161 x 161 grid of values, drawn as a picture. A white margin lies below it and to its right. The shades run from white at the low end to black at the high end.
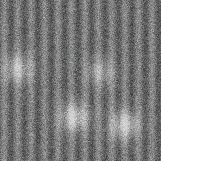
There are four dips. Upright stripes repeat 12 times across the table. No overall slope runs across the table. Overall the values sit about 50% of the way up the scale.
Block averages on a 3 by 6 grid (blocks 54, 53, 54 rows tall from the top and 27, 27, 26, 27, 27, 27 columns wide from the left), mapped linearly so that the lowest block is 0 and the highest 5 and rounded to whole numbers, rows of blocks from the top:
5 5 5 5 5 5
1 4 4 2 4 5
5 5 1 3 0 4
